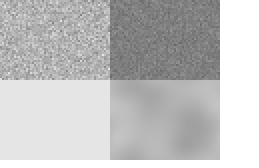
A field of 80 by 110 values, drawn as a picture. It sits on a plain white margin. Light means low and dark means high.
It is made of 2 by 2 panels. Panel 1,1: low, fine-grained. Panel 1,2: middling, fine-grained, faint in contrast. Panel 2,1: very low, flat. Panel 2,2: low, smooth, faint in contrast.
